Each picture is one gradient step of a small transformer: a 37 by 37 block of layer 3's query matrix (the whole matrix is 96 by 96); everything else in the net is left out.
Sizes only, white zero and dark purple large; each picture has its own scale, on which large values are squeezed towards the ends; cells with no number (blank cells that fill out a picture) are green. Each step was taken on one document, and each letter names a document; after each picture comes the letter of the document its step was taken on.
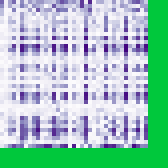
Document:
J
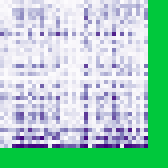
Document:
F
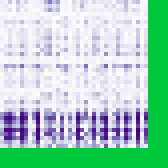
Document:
J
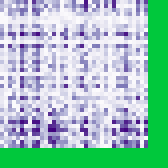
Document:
J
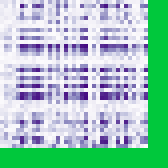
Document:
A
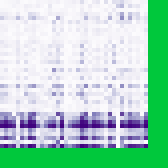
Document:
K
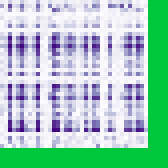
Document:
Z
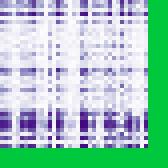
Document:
K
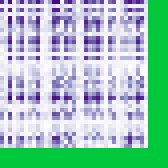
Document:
Z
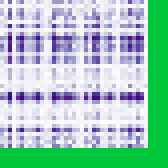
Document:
Z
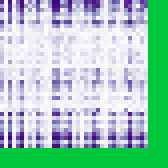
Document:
Z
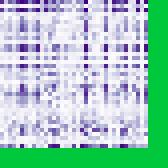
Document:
J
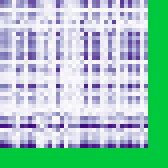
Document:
K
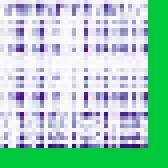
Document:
F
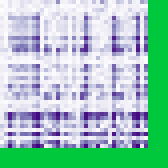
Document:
J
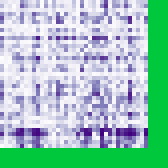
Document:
A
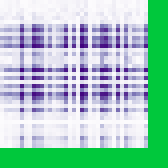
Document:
A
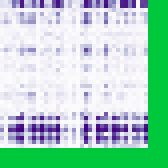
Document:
F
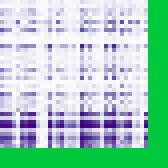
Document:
K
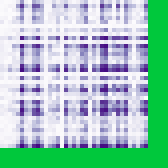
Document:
A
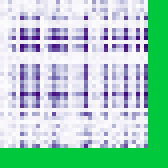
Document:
J
